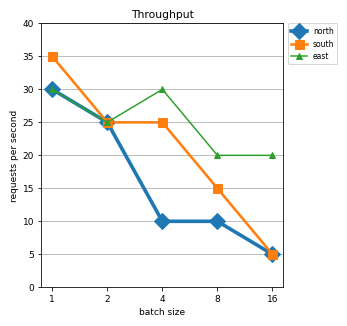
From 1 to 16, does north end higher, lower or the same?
lower
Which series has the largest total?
east
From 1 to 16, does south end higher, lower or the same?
lower
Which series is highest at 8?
east
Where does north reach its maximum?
1
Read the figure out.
Title: Throughput
x-axis: batch size, ticks 1 2 4 8 16
y-axis: requests per second, ticks 0 5 10 15 20 25 30 35 40
Legend: north, south, east
Values:
north: 30 25 10 10 5
south: 35 25 25 15 5
east: 30 25 30 20 20
